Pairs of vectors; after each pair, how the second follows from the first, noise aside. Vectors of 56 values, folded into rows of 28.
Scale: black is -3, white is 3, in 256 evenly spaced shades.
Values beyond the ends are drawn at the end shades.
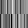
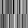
wrapped around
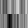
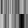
wrapped around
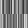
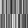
wrapped around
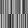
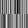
reversed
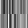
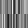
wrapped around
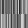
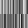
wrapped around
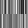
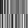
wrapped around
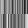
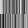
reversed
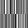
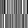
wrapped around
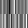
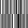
reversed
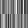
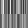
wrapped around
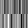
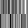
wrapped around
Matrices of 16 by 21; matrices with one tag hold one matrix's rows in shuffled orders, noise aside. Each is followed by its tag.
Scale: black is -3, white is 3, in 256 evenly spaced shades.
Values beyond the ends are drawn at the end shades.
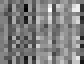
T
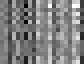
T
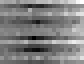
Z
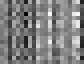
T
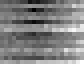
Z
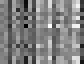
T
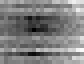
Z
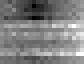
Z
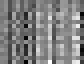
T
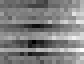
Z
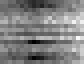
Z
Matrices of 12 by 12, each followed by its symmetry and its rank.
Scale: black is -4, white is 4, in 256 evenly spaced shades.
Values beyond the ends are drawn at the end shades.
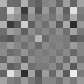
symmetric, rank two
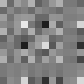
symmetric, rank two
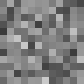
neither, full rank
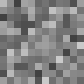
symmetric, full rank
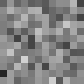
neither, full rank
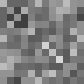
symmetric, full rank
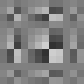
symmetric, rank one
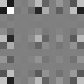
symmetric, rank one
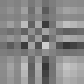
symmetric, rank one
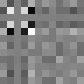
symmetric, rank two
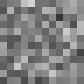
neither, full rank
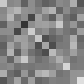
symmetric, full rank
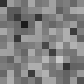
symmetric, full rank
